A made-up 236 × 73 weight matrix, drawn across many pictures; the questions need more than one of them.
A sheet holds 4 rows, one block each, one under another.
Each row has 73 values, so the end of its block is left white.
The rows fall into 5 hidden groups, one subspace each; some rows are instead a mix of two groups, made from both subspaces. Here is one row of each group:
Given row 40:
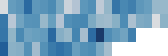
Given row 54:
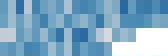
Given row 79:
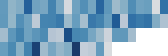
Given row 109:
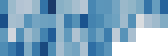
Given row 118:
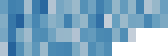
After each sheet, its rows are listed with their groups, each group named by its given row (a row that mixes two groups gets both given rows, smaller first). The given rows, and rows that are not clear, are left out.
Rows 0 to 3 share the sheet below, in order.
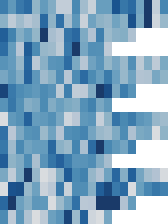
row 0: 79
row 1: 54
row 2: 40
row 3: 54 and 109
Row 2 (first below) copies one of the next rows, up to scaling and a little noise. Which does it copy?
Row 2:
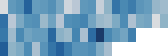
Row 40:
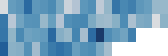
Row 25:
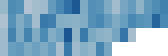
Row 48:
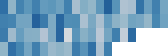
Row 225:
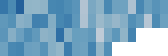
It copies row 40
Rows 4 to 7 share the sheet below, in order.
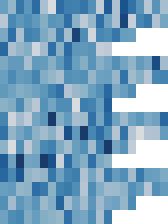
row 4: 109
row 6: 109
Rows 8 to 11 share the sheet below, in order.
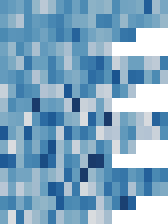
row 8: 118
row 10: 109 and 118
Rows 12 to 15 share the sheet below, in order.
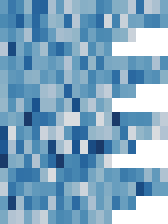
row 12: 118
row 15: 109
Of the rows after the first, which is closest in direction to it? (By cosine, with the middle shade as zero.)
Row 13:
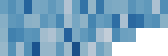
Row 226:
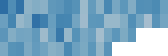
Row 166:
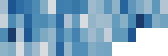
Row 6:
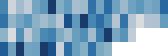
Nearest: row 166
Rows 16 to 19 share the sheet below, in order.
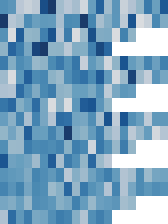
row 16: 109
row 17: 54
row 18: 109
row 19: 118
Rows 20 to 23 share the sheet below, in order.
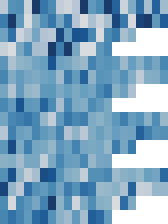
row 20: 54
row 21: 109
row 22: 109
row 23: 109
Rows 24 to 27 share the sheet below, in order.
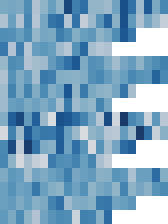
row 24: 118
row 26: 109
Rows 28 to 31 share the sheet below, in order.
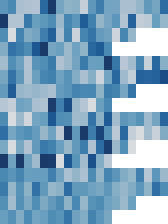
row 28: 109
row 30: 109
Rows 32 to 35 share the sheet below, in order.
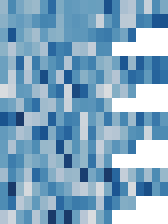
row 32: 54
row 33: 54
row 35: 54
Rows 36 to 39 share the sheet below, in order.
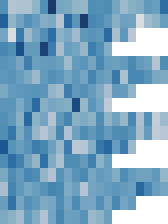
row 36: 109
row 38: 54
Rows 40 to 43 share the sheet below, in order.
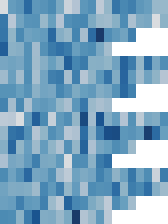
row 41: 118
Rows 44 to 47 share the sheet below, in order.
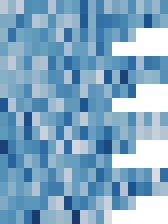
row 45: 118
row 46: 54
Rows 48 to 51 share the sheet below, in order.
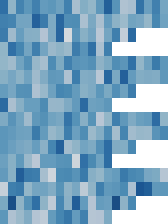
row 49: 118
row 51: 109
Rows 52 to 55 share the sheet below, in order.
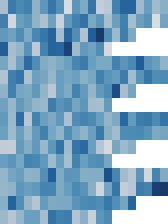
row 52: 40
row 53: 109
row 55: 54
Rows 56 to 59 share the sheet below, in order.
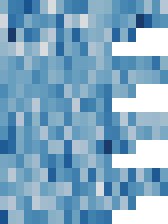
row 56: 109
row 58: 54
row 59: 118
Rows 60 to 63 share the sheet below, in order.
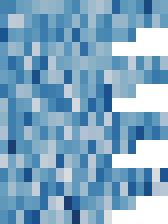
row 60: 79 and 118
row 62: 109
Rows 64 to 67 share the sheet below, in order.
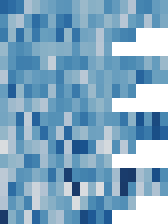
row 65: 109
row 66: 54
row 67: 118
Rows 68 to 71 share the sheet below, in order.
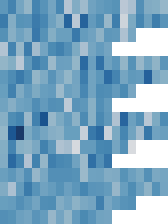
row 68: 118
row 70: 118
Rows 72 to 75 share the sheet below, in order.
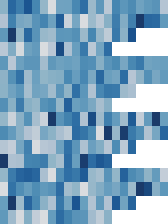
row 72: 109
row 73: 109
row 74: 118
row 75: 109
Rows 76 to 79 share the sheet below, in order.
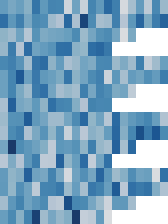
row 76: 118
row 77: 118
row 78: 109
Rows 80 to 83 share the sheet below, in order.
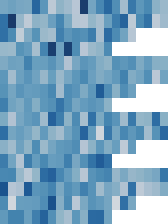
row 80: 54
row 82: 118
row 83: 109
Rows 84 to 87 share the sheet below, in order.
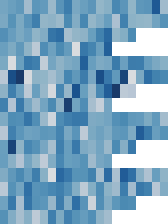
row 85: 109
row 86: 109
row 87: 109
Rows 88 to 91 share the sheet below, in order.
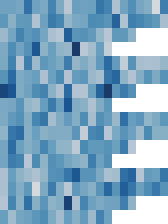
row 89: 54
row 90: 118
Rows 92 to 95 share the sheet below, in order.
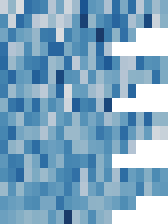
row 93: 40
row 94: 54
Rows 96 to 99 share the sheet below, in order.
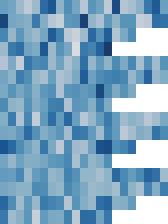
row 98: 54
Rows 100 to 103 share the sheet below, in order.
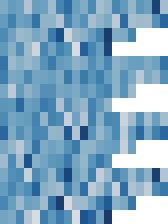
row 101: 109
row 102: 118
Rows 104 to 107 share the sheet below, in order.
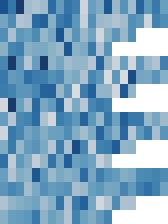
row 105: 109 and 118
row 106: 109
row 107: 40 and 54
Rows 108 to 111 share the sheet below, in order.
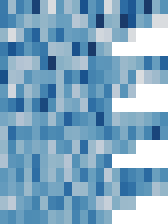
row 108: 54
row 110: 40
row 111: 54
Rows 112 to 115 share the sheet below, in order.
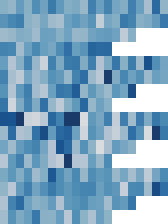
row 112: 118
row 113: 118
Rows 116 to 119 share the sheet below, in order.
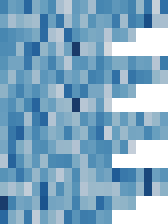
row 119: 79
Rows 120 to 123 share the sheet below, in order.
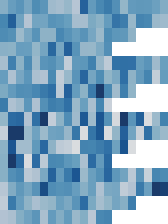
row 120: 54
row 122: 118
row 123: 40 and 54
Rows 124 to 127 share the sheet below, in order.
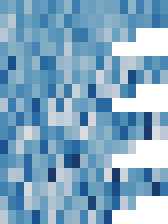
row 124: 54
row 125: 109
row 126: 54 and 79
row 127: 109
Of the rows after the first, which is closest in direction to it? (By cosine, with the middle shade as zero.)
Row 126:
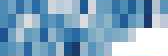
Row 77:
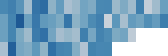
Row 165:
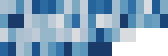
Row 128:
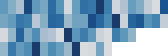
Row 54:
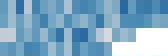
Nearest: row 54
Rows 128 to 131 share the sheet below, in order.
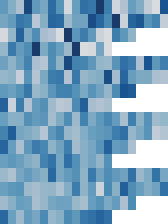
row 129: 118
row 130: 54
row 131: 118
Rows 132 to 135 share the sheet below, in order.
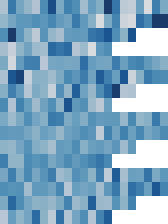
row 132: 54
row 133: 109
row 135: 109
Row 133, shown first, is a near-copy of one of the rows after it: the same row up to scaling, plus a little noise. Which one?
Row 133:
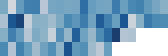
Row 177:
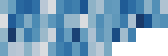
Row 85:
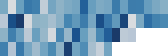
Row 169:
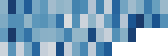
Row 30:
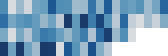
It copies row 85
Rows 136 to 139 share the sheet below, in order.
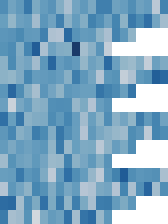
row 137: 54
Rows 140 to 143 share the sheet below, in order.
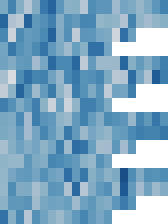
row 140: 109
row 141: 54
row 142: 54
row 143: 118
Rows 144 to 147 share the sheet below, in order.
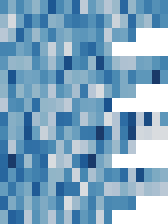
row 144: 54
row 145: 40
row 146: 54
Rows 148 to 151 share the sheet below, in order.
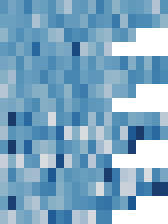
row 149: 54
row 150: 109
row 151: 54
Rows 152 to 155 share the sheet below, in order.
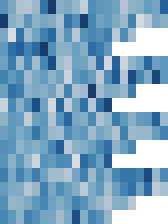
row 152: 109
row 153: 109
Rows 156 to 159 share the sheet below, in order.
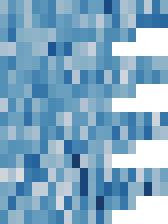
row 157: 118
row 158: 79
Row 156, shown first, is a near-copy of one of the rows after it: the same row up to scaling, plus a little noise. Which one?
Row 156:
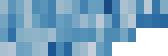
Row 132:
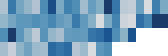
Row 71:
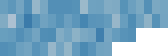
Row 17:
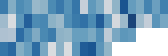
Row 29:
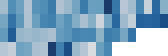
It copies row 29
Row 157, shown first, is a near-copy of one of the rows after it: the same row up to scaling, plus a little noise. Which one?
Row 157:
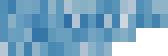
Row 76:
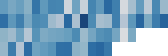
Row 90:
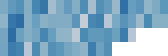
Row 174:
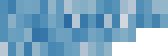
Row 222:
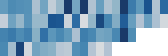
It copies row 174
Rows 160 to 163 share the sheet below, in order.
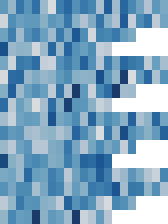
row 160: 109
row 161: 109
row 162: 118
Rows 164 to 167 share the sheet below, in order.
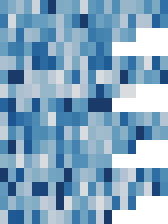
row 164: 54 and 109
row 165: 118
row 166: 109
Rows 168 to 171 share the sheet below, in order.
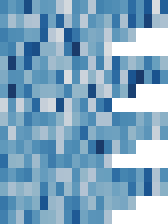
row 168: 79
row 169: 109
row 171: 79
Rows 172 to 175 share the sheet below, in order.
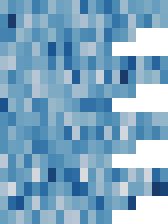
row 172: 54
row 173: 118
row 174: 118
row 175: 54
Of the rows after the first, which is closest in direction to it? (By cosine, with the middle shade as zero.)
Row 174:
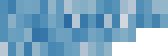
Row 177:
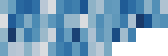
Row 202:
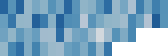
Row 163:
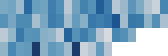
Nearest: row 163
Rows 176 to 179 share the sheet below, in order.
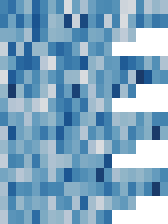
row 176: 118
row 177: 109
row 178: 40
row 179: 40
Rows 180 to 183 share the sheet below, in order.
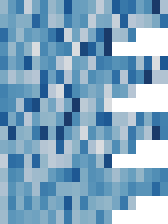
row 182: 40
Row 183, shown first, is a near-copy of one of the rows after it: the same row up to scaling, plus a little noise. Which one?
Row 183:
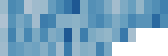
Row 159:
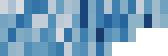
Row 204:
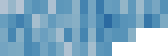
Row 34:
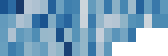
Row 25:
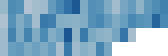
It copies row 25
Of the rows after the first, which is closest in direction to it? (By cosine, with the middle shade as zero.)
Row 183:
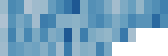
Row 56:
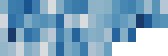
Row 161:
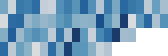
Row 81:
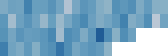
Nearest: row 56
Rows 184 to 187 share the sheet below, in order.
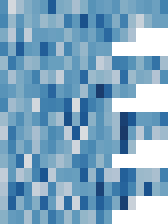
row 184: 109
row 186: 118
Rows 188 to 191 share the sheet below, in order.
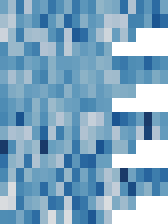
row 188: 54
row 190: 79
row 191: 54
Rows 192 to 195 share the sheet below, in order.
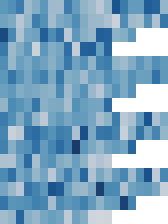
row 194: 118
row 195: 118
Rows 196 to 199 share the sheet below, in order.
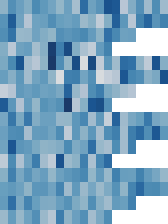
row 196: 54
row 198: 109
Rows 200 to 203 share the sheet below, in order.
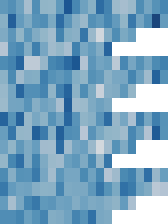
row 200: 40
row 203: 54
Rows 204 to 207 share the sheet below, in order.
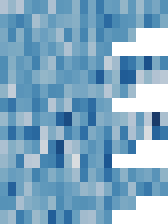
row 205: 54
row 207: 54
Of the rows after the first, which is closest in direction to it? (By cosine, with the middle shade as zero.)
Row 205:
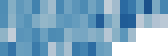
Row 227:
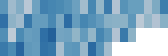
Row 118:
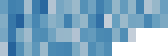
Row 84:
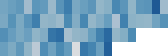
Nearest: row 227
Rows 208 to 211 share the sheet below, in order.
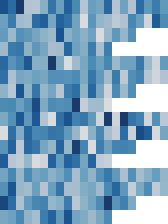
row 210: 109
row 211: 54
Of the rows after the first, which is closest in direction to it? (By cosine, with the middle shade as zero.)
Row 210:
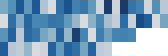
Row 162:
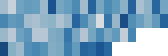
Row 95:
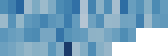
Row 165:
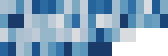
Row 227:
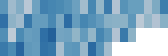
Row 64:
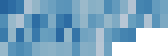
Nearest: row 95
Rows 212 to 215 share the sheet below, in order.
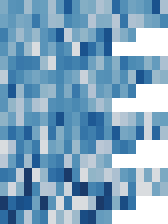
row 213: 109
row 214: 79
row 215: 54
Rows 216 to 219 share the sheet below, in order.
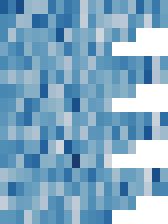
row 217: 79
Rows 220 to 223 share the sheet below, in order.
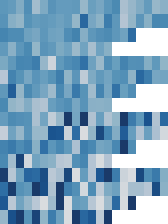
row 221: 109
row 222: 118
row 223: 40
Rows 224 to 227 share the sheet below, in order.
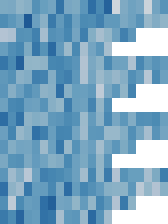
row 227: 109
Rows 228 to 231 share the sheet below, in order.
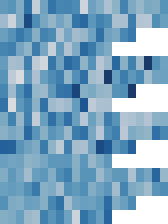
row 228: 54
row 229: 118
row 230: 54
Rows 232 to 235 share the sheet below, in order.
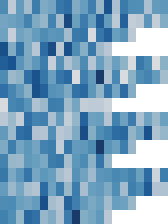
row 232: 109
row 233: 118
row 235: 79
